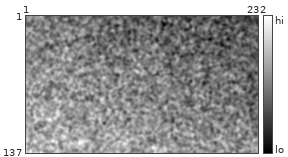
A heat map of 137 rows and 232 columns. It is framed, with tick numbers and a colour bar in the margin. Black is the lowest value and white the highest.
Neither half mirrors the other. The ninth with the highest average is the bottom left. The ninth with the lowest average is the top right. The field climbs toward the bottom left. There are no regular stripes. No row or column stands out. The field is mottled with small blotches.
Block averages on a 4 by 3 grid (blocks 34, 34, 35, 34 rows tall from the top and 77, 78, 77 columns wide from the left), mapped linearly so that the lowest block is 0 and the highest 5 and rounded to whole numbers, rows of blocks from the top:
2 1 0 / 3 2 1 / 4 3 2 / 5 4 3
